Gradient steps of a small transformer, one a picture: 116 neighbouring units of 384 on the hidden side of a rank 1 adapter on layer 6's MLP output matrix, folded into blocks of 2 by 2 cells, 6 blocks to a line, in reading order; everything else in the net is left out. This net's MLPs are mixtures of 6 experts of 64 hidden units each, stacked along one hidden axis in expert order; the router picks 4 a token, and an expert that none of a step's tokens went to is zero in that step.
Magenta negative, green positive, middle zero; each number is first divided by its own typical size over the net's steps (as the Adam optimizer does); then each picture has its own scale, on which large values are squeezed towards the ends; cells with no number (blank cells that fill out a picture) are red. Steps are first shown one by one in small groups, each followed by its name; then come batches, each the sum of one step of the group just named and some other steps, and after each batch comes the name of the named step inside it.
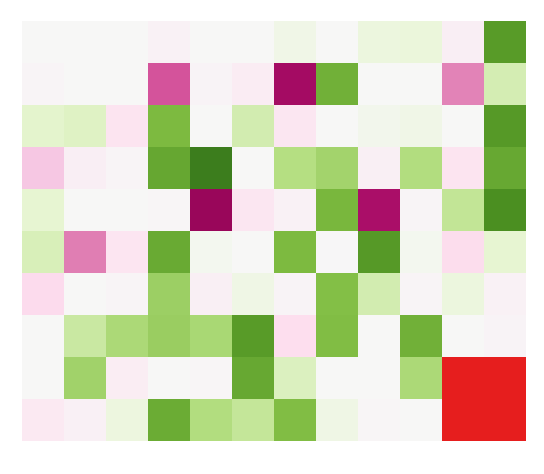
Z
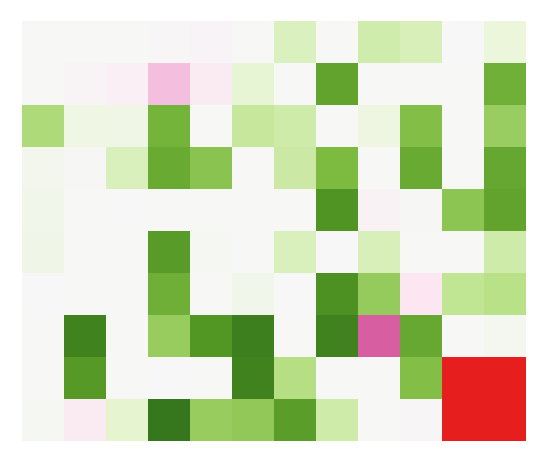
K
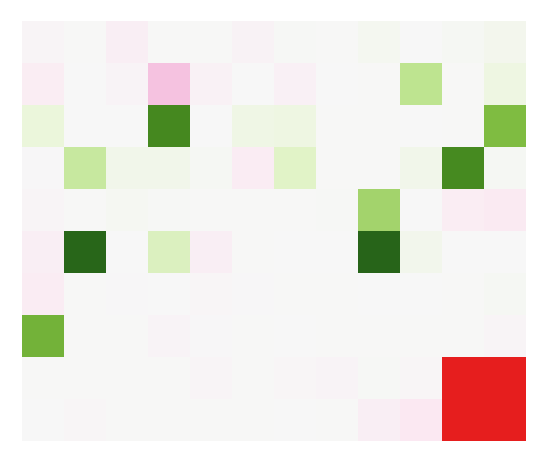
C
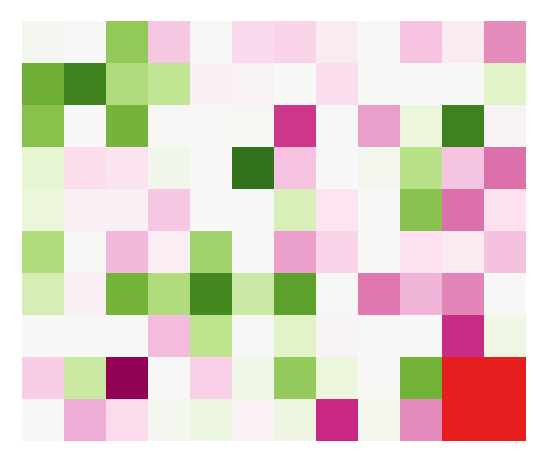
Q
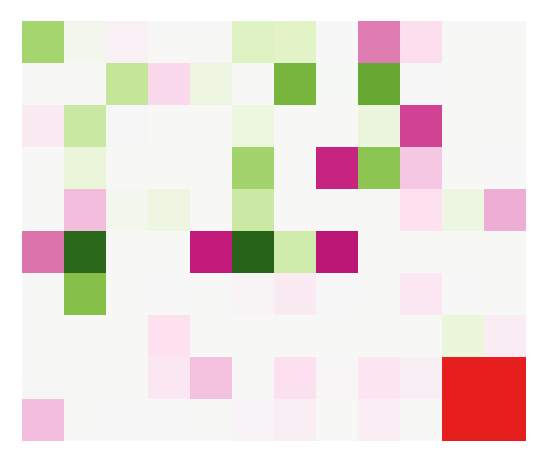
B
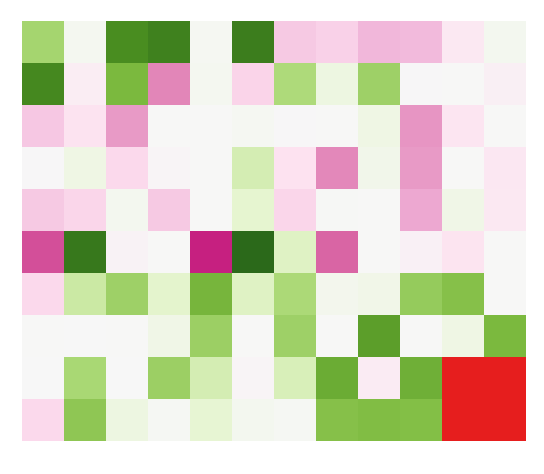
B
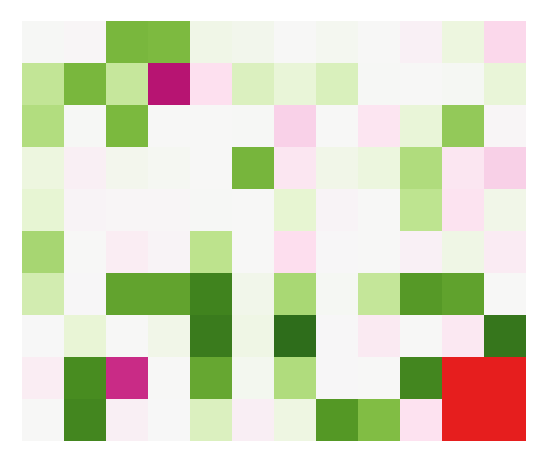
Q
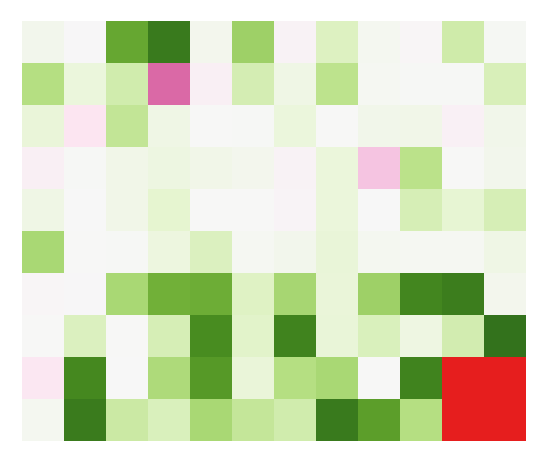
K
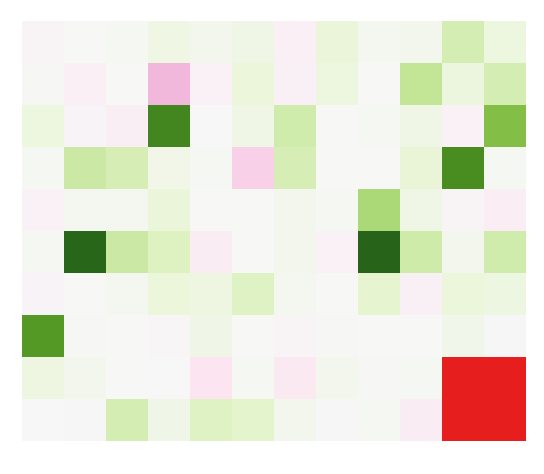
C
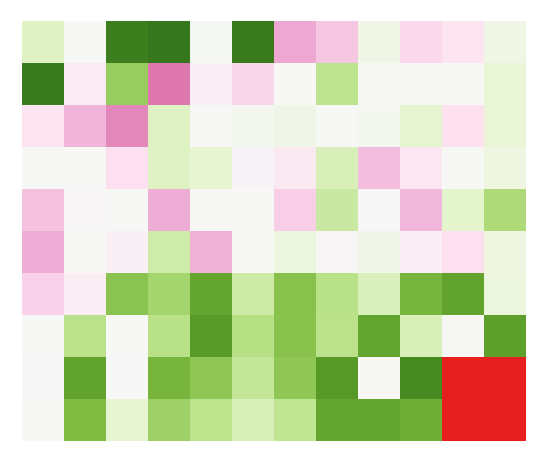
K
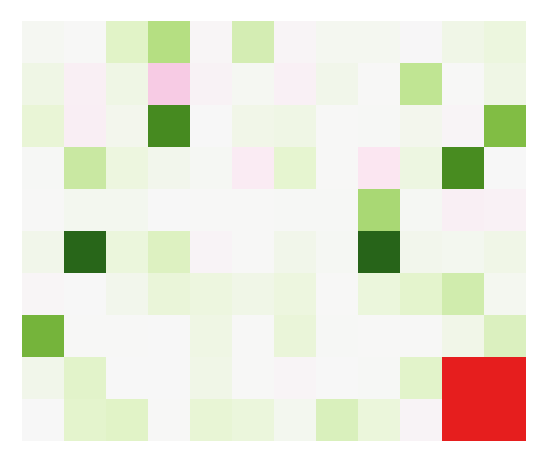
C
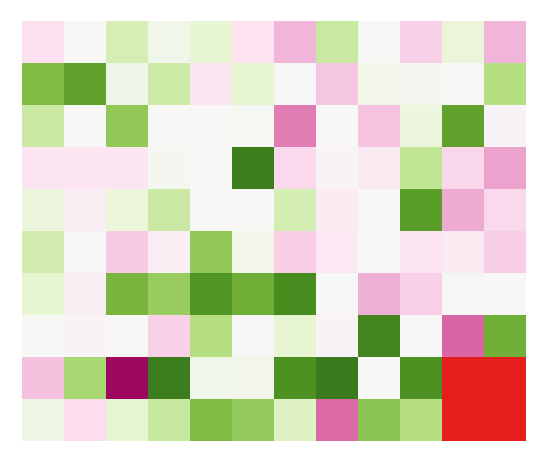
Q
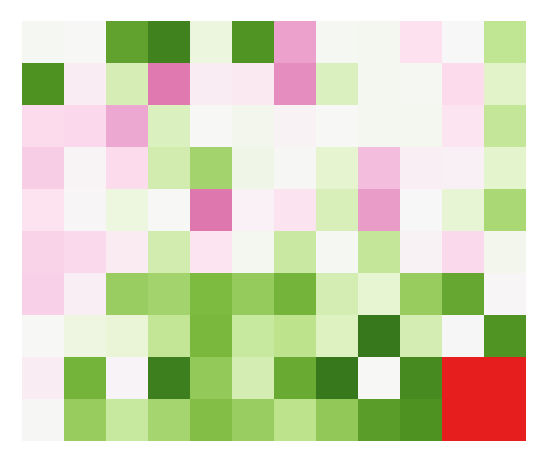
Z
